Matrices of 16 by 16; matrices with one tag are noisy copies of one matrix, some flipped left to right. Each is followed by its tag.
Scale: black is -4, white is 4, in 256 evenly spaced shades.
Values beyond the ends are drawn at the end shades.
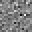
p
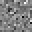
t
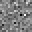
p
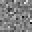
t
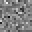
t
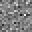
p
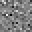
p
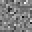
t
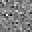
p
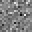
p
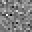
p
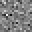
p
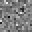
t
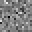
t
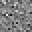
p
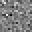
p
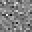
p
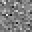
p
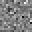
t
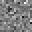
t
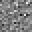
p
